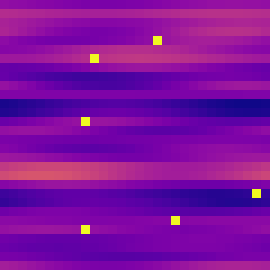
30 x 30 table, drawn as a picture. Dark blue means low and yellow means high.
There are six isolated cells, each far higher than the cells round it. Streaks run across, left to right. The values are skewed, with a long tail toward high values.
